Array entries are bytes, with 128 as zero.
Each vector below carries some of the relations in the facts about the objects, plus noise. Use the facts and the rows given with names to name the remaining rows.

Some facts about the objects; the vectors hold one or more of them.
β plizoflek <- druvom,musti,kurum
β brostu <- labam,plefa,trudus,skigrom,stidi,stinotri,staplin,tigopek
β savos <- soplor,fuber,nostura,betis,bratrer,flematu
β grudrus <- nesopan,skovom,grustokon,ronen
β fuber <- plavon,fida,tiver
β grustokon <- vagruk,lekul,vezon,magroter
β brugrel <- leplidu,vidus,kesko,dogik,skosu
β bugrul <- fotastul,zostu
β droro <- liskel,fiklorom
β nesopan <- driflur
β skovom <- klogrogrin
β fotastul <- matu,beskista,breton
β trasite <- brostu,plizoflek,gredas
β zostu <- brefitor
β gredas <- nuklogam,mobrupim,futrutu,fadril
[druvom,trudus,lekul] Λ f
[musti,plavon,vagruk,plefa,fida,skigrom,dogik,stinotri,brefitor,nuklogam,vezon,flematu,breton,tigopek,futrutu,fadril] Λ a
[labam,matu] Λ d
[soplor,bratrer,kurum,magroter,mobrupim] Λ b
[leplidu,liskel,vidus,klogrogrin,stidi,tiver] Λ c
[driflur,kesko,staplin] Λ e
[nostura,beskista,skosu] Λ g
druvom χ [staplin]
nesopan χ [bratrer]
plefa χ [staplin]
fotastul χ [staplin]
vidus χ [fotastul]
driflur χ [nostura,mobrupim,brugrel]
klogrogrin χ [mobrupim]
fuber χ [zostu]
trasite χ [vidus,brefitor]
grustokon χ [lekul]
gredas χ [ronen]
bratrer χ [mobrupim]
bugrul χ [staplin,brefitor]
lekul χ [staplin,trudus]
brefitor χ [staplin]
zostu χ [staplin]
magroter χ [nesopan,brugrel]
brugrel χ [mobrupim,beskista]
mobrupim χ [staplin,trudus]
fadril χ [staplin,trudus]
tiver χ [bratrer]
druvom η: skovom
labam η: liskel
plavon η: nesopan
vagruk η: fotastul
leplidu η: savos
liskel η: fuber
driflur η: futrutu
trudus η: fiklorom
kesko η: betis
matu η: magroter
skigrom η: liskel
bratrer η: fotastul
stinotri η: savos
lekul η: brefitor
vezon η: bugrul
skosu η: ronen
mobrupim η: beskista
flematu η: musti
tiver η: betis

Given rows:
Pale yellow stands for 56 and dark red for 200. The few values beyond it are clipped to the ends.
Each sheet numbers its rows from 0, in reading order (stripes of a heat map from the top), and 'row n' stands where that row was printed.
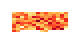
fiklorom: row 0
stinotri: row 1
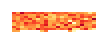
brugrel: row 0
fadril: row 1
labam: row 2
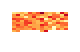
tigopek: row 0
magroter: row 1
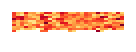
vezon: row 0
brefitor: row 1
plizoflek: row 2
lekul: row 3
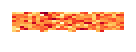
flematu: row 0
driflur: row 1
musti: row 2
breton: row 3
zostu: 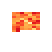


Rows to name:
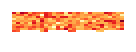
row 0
fuber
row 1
nesopan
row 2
grustokon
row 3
gredas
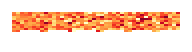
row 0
nostura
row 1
klogrogrin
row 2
liskel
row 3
vagruk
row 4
druvom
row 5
skosu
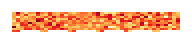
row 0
trudus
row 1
savos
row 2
dogik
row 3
matu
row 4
kesko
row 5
futrutu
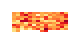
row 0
ronen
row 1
fotastul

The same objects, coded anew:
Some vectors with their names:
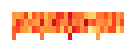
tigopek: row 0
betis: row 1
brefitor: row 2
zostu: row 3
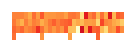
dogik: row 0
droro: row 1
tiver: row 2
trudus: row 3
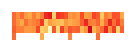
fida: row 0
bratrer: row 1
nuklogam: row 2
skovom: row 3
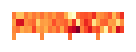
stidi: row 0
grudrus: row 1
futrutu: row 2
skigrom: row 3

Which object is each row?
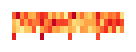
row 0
mobrupim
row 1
beskista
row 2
lekul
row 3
ronen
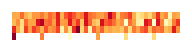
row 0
plavon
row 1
fotastul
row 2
bugrul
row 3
staplin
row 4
leplidu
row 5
stinotri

